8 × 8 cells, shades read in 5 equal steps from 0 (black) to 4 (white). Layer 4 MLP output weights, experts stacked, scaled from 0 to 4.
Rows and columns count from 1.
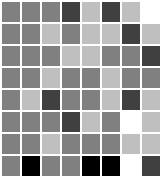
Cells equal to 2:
32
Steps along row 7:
same up down same same up same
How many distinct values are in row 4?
2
